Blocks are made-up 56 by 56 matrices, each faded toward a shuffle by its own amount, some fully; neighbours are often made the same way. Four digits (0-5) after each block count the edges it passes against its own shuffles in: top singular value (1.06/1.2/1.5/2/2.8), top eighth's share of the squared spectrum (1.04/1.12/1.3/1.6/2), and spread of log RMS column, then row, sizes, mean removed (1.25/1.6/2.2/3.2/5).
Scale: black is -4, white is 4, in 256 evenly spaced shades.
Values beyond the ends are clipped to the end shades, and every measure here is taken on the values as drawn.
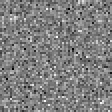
0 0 0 0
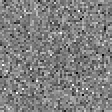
0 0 0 0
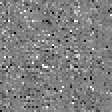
3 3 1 2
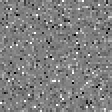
1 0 0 0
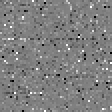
2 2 0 0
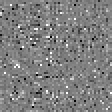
3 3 1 1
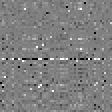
4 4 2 2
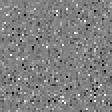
3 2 1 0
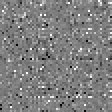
3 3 1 1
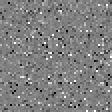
3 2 0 1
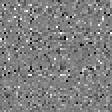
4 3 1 2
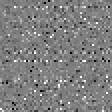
4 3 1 2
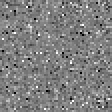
1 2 1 1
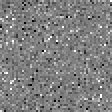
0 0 0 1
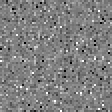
0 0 0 0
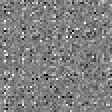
2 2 2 2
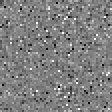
1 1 0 0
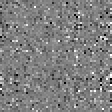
2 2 2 2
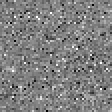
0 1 1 2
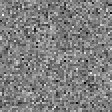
0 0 0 0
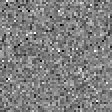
0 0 0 0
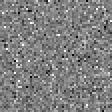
0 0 0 0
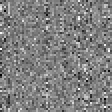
1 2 3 0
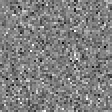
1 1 2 0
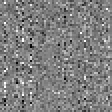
2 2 3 0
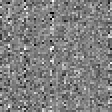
1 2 3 0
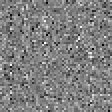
1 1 2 0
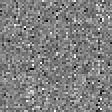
1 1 2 0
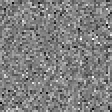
0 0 1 0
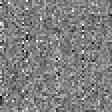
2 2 3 0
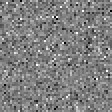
0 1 1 0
